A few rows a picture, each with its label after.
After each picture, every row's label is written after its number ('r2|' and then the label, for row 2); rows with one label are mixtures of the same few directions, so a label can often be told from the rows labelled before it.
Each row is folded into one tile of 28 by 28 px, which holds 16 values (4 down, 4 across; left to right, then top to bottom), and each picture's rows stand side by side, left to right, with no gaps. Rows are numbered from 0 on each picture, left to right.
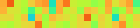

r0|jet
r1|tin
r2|jet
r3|tin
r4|tin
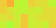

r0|jet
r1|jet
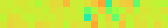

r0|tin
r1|jet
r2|jet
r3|tin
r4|tin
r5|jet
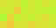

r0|tin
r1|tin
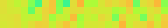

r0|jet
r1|jet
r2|jet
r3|jet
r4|tin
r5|tin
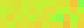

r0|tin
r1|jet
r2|tin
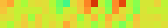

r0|jet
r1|tin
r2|jet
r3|jet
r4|jet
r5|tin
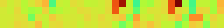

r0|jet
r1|tin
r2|jet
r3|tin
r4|jet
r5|jet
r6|jet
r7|tin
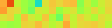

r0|jet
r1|jet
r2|tin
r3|jet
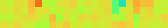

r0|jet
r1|jet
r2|tin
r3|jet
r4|jet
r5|jet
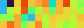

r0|jet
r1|tin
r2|jet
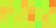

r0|tin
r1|tin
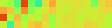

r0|tin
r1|jet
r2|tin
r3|jet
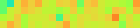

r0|jet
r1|jet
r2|tin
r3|jet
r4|tin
